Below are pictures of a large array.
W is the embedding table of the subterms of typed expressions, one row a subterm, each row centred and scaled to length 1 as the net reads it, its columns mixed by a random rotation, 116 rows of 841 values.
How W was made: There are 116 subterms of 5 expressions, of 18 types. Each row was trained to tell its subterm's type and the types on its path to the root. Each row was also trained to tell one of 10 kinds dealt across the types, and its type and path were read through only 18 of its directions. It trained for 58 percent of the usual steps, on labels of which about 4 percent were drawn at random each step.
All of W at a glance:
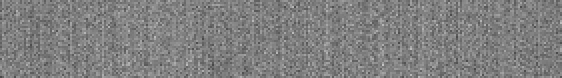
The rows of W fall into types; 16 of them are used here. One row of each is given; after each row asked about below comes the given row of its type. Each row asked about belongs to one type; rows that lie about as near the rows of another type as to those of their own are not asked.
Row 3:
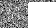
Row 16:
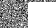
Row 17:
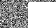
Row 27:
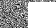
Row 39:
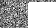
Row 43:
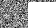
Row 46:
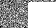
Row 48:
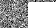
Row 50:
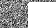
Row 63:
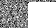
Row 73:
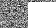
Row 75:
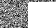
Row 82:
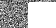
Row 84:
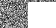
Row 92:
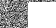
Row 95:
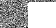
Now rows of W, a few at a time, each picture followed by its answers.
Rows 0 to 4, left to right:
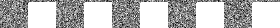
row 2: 73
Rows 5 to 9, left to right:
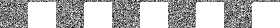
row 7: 16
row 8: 84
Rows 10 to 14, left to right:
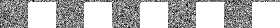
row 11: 46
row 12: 3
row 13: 82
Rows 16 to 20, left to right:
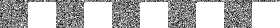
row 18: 84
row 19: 3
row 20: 63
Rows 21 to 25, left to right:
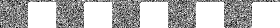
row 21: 3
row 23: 50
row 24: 73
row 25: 48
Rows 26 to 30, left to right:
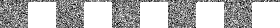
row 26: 43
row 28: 43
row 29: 39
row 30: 43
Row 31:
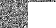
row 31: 92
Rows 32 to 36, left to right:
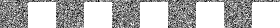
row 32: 16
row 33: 16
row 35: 46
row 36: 73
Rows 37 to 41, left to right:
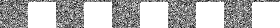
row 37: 46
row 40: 82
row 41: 46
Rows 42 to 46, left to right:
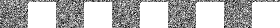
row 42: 50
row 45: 95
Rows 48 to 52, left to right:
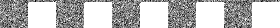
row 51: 16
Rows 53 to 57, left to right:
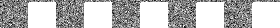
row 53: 3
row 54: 27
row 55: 46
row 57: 3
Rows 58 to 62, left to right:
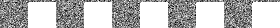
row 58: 16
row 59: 92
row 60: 17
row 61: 48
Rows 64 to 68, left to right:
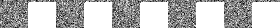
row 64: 43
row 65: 39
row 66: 39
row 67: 75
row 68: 92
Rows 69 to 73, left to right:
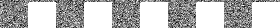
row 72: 92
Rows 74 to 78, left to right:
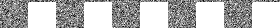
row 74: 43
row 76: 63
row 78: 63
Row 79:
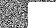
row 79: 48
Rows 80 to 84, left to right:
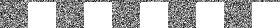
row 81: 46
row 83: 39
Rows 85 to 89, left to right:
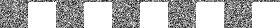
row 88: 3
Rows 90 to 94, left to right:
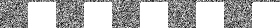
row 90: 27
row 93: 63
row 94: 63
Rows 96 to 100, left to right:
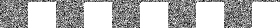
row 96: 75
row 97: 95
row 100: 50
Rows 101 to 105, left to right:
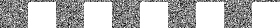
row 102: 95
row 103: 39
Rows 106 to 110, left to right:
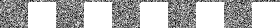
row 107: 16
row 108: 95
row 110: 92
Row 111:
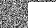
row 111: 43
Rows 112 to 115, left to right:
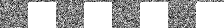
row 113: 92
